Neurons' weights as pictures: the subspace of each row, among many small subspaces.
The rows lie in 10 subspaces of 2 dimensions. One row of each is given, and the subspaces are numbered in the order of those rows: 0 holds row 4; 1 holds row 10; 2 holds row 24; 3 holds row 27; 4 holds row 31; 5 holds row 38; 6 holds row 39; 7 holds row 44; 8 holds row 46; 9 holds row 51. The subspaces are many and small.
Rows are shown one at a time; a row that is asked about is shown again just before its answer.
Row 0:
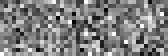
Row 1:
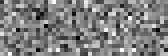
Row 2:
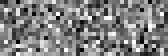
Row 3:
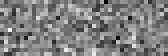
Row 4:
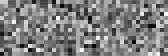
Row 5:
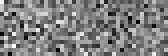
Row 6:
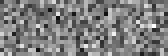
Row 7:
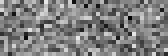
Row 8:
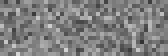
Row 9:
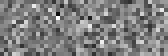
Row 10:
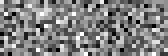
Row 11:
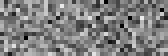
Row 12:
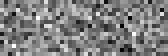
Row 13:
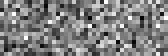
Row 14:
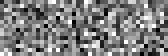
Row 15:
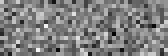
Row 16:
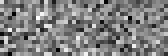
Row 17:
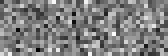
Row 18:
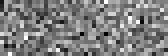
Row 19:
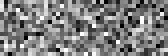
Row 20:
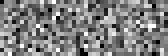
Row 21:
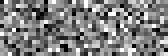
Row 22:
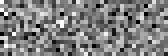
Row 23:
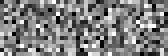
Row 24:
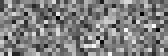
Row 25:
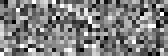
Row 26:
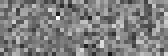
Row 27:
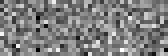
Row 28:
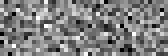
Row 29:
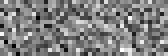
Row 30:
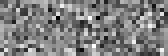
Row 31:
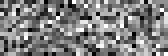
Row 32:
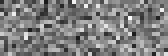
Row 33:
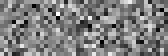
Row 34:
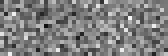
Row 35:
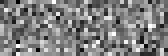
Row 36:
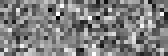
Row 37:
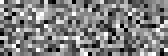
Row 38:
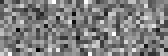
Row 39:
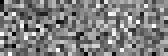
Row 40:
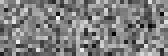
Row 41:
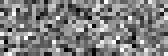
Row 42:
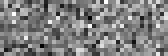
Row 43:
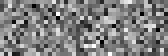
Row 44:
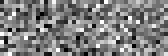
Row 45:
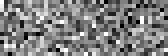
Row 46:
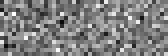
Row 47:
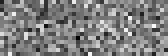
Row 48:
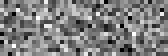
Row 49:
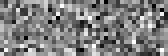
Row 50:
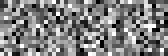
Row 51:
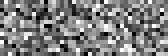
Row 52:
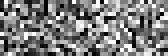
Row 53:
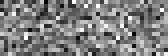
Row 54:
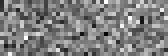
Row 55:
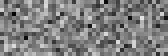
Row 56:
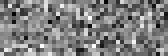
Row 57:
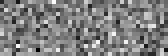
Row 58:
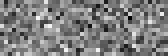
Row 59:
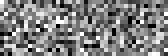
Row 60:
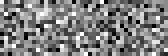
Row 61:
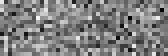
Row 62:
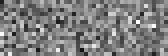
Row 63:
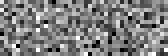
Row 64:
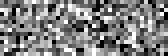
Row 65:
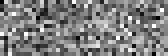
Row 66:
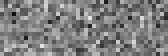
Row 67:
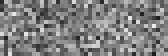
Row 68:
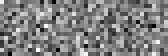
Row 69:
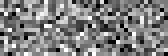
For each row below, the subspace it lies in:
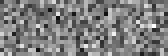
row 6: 1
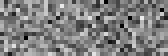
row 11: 6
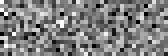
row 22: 8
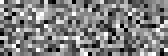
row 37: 9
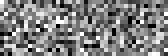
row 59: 0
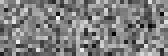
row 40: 9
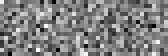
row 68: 7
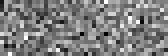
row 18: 0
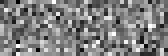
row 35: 3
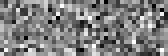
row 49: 6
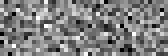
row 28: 9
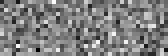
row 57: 3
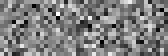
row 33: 2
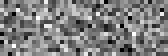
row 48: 9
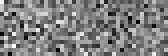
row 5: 6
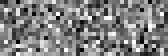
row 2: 3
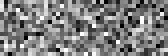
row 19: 0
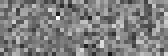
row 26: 4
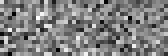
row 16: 7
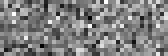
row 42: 8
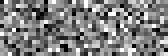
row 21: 5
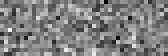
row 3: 7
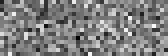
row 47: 4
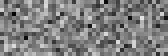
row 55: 8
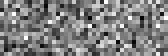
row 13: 8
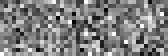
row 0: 5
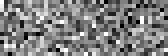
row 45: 0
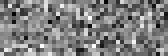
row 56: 8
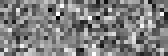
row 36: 1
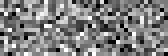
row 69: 1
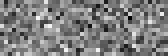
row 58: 5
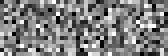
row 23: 1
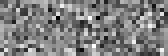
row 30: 6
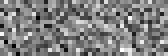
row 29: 3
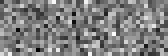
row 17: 5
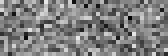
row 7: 4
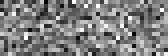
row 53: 4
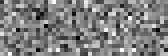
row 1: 5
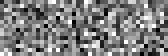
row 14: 5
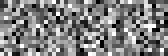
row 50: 4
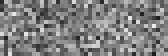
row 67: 2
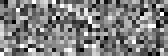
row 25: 0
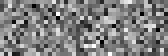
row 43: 2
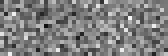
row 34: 1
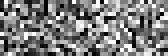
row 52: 6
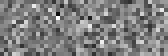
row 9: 2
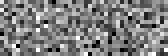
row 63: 3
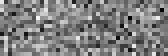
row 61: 2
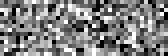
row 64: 7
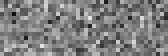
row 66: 8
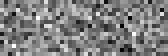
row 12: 9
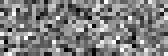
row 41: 7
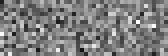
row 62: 6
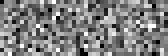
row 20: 7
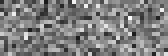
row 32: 4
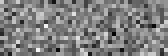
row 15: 9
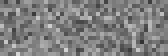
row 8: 3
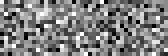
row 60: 1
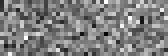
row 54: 0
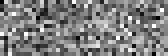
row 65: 2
